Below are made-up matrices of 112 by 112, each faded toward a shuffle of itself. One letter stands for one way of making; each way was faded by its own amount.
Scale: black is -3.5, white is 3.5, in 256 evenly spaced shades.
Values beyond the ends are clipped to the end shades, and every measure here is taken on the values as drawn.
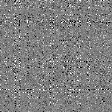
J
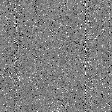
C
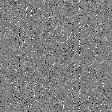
C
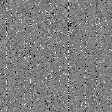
C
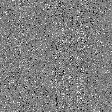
C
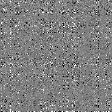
J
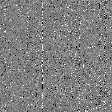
C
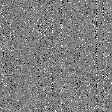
C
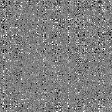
J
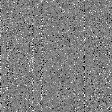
C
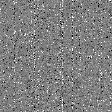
C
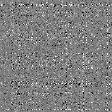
J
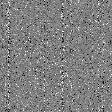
C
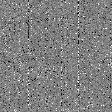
C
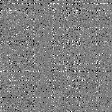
J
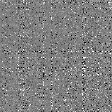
J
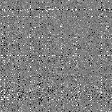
J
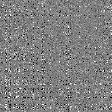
J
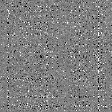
J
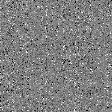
C
